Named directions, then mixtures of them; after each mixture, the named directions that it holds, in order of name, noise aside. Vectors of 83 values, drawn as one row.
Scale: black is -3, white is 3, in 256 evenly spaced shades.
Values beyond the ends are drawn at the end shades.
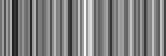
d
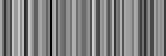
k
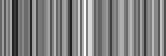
d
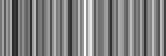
d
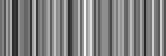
d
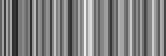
d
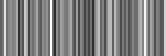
d, k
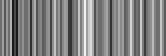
d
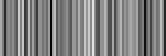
d, k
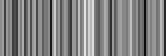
d, k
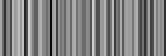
k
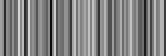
d, k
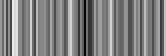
d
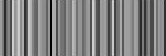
k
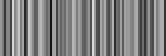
k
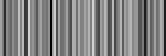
d, k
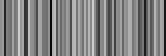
d, k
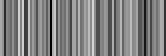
d, k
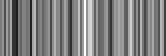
d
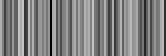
d, k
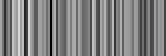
k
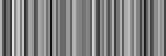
k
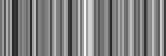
d
